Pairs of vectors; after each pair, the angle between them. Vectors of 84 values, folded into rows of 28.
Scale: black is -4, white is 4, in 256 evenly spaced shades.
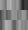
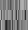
partly opposed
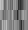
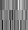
partly opposed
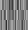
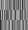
orthogonal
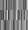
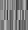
nearly opposite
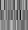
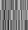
partly opposed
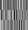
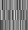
nearly opposite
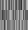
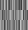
nearly parallel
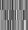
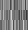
orthogonal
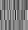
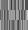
partly aligned
